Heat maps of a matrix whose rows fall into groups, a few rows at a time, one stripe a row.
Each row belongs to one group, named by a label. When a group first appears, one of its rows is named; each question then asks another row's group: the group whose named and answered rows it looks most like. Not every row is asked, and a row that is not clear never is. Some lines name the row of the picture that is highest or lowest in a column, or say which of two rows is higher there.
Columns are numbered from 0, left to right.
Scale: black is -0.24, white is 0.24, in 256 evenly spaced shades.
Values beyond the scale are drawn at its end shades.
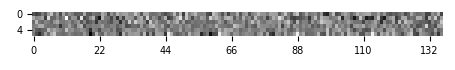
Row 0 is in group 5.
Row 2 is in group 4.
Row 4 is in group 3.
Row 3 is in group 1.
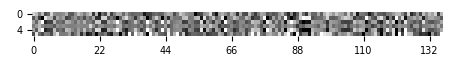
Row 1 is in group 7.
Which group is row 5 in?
4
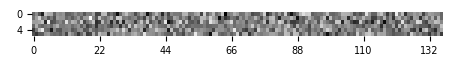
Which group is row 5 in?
5
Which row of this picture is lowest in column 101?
5
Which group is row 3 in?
4
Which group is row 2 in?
3
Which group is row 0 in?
7
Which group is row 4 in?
1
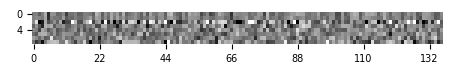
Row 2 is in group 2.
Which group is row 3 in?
7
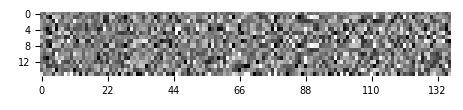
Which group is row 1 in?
7
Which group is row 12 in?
5
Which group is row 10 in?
3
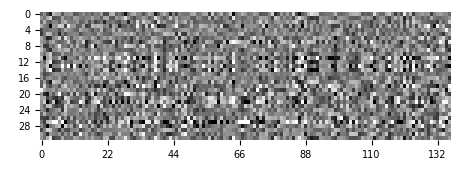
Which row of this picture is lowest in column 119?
27
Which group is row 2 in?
4
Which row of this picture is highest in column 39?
18
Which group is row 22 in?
2
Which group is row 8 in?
5
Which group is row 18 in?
4
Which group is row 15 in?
5
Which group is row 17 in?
7
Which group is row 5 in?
1
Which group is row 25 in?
4
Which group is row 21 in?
2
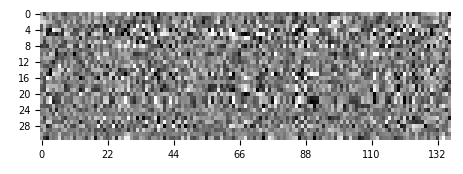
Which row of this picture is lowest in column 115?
28
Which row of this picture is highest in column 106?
14
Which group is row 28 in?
2
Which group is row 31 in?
5
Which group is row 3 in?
4
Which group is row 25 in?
3
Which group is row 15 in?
7
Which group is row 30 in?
5
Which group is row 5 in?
2
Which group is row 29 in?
4
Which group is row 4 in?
7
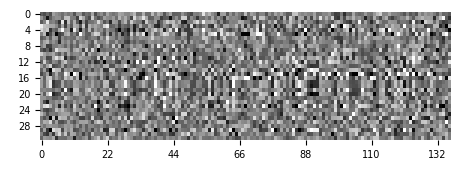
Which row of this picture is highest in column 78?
20
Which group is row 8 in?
2
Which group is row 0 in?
5
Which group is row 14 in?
7
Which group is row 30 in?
5
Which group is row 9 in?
3
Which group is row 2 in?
1
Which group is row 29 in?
7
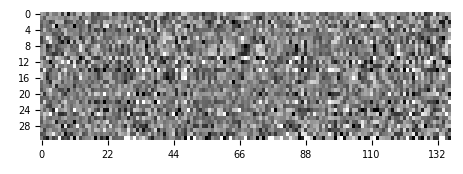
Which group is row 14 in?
4
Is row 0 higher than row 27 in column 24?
No
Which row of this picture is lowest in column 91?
31
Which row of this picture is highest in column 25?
11
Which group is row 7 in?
1
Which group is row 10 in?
2
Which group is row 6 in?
1
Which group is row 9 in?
2
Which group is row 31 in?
5
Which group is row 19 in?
1
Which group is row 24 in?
3
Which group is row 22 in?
4
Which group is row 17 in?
7
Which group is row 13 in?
3
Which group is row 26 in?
4
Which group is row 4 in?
4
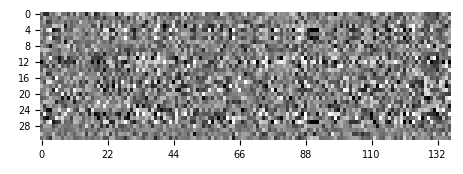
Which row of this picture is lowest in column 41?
3
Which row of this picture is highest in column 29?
23
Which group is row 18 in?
5
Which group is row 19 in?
3
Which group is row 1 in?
4
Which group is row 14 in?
4
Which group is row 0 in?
5
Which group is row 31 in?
7
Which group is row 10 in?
4
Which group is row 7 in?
1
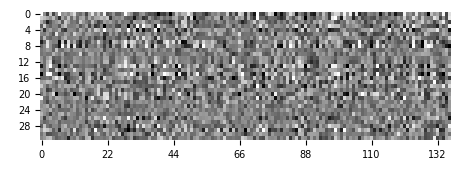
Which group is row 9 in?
3
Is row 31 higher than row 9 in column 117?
Yes
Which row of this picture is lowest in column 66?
20
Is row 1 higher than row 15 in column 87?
No
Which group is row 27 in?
5
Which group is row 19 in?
2
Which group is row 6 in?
4
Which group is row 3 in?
4
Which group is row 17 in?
1
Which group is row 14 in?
3
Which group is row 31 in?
1
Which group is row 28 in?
4
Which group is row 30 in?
2
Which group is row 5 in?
3
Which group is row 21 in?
5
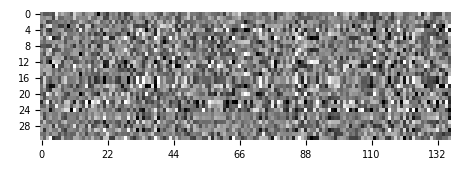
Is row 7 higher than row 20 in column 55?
No
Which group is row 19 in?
7
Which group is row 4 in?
2
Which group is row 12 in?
7
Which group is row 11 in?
2
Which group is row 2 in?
2
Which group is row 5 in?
4
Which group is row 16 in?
4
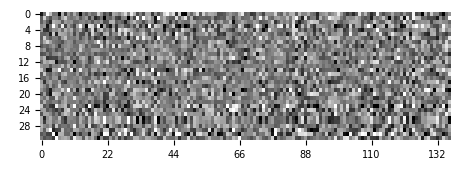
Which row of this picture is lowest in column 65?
25
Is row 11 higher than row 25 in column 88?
No
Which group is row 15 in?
4
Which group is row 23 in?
3
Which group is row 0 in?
1
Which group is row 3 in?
2
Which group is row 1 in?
4
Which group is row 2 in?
7
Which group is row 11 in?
2
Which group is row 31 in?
3
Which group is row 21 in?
3
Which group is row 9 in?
2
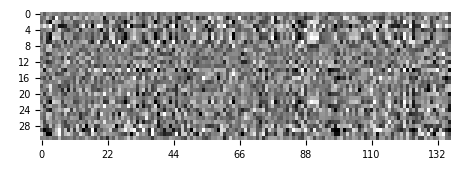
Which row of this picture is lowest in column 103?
3
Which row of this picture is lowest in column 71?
3
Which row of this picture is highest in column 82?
3
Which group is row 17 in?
5
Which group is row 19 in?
1
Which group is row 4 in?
5
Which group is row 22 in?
7
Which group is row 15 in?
2
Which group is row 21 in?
7
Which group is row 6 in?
7
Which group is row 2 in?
7
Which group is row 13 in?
4
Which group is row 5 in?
7
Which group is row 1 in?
3
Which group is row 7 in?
2
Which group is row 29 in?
5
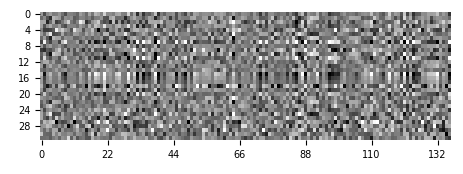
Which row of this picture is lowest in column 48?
15
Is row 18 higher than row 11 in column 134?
Yes
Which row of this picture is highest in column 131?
28
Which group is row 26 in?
3
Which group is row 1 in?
7
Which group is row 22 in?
7
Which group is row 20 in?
4
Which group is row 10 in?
7
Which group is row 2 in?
2
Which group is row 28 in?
1
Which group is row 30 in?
5
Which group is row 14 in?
5
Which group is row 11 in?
4
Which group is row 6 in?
7
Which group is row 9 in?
5
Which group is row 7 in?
4
